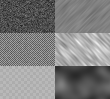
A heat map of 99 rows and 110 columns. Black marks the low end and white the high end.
It is made of 3 by 2 panels. Panel 1,1: low, fine-grained. Panel 1,2: middling, slanting up to the right, faint in contrast. Panel 2,1: middling, checkered, strong in contrast. Panel 2,2: high, slanting down to the right. Panel 3,1: high, checkered, faint in contrast. Panel 3,2: low, smooth.
